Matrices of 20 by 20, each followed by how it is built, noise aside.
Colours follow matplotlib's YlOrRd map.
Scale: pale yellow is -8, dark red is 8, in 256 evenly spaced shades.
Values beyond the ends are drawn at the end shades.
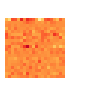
uneven rows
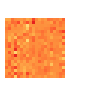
uneven columns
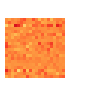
uneven rows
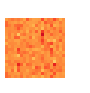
uneven columns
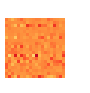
uneven rows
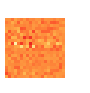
uneven rows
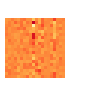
uneven columns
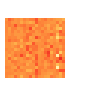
uneven columns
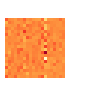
uneven columns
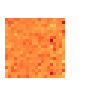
uneven columns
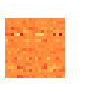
uneven rows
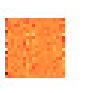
uneven columns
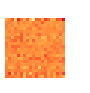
uneven rows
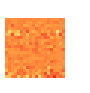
uneven rows
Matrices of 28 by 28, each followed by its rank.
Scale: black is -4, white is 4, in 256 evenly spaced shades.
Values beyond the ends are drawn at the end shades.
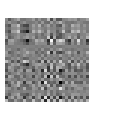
three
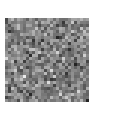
full rank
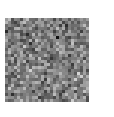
full rank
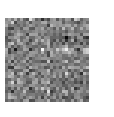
five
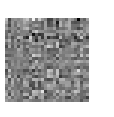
five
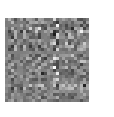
five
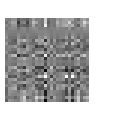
three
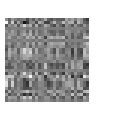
three
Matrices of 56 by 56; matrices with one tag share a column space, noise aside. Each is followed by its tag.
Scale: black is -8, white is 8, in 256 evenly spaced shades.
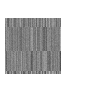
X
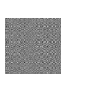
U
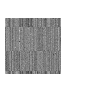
X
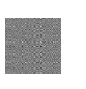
U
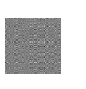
U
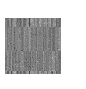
X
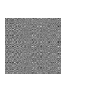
U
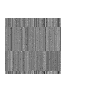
X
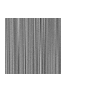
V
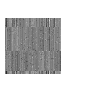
X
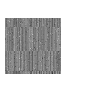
X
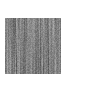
V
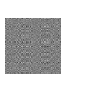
U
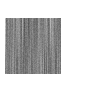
V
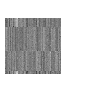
X
